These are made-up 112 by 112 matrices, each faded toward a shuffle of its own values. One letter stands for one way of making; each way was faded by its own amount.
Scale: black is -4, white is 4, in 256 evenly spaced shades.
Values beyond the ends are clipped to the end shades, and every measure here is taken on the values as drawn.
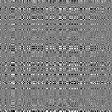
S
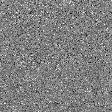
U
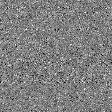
U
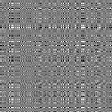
S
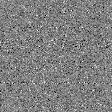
U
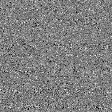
U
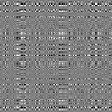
S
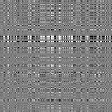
S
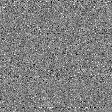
U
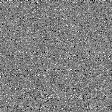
U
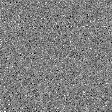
U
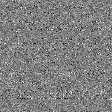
U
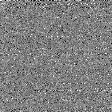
U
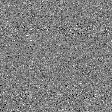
U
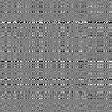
S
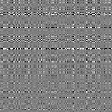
S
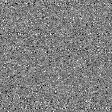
U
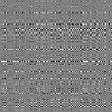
S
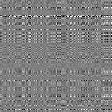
S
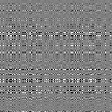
S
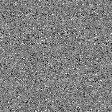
U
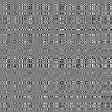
S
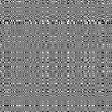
S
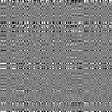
S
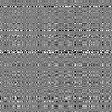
S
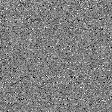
U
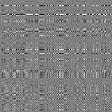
S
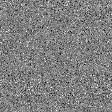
U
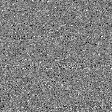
U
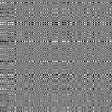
S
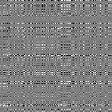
S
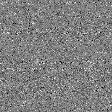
U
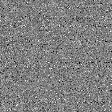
U
